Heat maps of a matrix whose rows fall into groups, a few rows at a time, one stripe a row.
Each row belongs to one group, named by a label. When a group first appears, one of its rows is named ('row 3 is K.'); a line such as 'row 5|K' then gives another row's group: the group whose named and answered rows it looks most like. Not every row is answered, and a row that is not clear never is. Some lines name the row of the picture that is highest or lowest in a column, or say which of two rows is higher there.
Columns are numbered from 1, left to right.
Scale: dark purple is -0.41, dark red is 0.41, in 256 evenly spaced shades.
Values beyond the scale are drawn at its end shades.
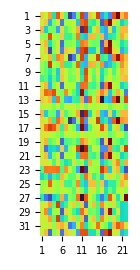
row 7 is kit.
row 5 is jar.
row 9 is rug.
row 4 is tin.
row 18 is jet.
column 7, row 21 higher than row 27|Yes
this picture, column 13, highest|13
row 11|jar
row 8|tin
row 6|jar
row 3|rug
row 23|jet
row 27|rug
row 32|jar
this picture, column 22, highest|27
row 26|tin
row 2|jar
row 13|kit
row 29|jar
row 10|rug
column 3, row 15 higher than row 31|No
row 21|jar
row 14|jet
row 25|tin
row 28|jet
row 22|kit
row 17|jet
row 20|rug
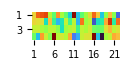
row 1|jet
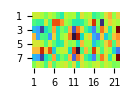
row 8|jet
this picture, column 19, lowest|4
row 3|rug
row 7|rug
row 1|kit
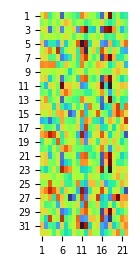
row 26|jet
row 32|kit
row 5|rug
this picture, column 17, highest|3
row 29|jar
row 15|kit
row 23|tin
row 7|jar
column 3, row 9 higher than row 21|Yes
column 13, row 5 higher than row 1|No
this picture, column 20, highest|27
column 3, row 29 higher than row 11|No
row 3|jar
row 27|kit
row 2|tin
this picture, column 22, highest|16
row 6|jet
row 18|jet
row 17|rug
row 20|tin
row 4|tin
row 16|rug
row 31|rug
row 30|tin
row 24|kit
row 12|tin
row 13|jar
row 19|jet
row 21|jar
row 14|kit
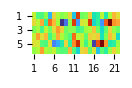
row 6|tin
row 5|jar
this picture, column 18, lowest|2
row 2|kit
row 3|tin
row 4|jet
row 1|rug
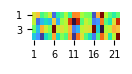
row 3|tin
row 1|jar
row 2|rug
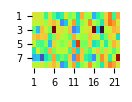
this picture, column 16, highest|3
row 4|jet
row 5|rug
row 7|rug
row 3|tin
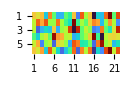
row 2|jet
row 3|rug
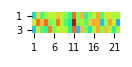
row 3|jet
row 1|jet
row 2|jet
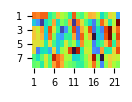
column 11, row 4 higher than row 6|Yes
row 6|rug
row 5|kit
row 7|tin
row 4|kit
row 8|tin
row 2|rug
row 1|jet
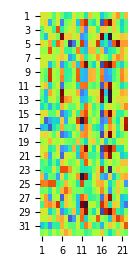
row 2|jar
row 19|tin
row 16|rug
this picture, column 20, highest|5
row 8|jar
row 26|tin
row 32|tin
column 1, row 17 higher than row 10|No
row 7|kit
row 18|jar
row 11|jar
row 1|kit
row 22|rug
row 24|rug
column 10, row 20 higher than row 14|No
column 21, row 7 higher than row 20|Yes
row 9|tin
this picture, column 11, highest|28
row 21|jar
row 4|tin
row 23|tin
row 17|rug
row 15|jar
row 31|rug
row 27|jar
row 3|jet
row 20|jar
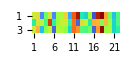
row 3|jar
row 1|jar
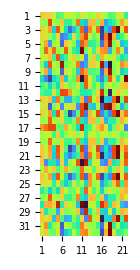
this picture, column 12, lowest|28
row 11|rug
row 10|rug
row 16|tin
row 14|jar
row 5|jar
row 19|tin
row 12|tin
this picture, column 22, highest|10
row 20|kit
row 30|kit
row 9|jar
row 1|jet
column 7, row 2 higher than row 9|No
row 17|jet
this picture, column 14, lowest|14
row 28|jet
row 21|kit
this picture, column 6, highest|8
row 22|rug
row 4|jar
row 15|kit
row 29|rug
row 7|jet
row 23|jet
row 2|tin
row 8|tin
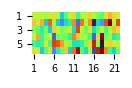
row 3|rug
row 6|jar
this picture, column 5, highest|2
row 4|jar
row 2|kit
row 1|kit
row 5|tin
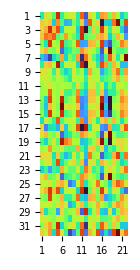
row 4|jet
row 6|jar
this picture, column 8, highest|19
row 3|jet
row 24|jar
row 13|tin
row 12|tin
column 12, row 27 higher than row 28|No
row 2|kit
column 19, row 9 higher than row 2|No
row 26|jet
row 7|rug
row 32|kit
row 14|tin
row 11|tin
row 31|jet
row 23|rug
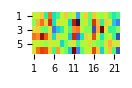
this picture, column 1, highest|4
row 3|jar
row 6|jet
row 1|jet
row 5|kit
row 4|jet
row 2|jet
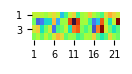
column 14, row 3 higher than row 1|No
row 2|rug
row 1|kit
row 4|tin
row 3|jar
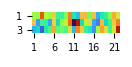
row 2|rug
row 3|rug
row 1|tin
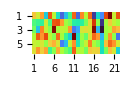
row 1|kit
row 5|kit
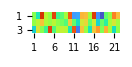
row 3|jet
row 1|tin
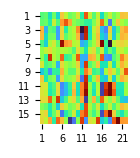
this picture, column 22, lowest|13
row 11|jar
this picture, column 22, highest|9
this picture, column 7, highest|2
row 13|jet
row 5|tin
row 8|rug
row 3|rug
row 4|rug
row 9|rug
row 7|tin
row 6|tin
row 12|jar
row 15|jar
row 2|tin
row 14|rug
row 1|rug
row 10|rug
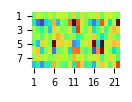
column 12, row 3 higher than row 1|Yes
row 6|jar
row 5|tin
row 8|rug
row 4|tin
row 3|rug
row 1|jet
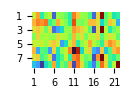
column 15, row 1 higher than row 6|No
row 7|jar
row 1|jar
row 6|rug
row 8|rug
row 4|jet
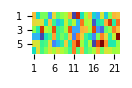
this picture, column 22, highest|4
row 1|rug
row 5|jar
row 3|tin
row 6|jet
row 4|rug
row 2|kit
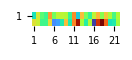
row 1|jet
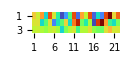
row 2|jar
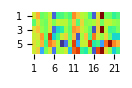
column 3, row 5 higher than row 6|Yes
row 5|kit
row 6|jar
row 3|jar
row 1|jar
